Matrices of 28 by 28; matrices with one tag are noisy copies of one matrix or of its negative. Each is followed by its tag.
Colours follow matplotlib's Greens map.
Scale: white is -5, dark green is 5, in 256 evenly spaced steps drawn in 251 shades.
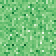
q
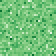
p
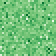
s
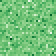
p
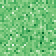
q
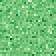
p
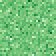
p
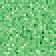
q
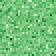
p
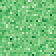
p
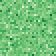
p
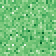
q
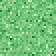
p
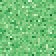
p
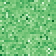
s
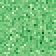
q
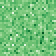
q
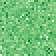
s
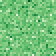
p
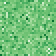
s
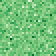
p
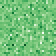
q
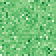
s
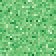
p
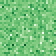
q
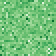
s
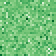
s
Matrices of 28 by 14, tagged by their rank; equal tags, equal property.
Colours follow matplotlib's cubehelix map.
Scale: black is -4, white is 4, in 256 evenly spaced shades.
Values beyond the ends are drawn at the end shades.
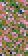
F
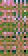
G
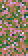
F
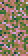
F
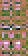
G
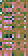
G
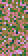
F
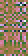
G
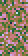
F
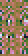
G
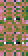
G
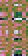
G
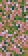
F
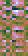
G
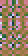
G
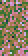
F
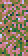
F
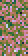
F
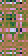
G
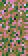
F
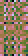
G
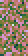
F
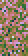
F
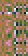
G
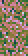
F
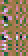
G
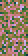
F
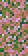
F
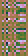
G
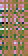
G
